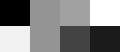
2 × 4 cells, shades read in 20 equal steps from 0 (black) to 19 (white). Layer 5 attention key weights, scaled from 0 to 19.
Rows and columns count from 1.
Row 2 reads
18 11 5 2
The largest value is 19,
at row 1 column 4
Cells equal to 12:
1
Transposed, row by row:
0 18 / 11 11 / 12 5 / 19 2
